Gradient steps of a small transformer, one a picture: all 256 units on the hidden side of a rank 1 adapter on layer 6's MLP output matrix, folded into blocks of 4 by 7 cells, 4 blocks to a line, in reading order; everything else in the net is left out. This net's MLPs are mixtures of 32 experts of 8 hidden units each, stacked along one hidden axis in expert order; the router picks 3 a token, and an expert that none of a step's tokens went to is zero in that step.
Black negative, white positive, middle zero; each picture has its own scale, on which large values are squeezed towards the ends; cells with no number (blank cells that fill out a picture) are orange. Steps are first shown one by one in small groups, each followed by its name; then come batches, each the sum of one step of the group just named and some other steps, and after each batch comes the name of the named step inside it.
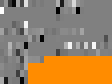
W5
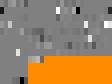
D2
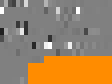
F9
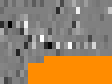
W5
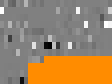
D2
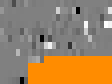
D2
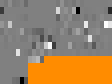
D2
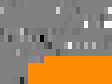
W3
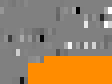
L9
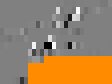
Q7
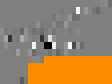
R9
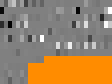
L9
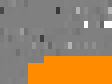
W3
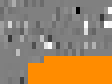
L9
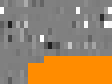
L9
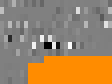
R9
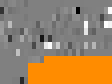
L9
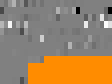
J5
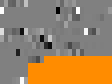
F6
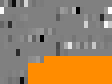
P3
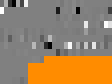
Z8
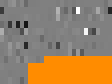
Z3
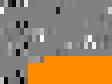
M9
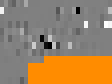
Z3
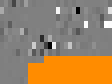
P3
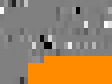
Z8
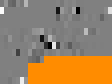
F6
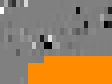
F6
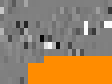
Z3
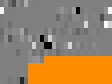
P3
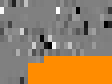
P3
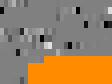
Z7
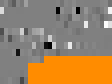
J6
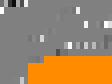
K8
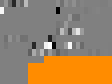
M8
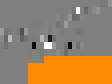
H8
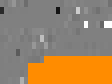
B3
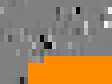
M8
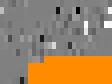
J6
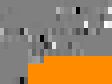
H8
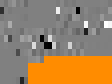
Z7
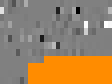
J6
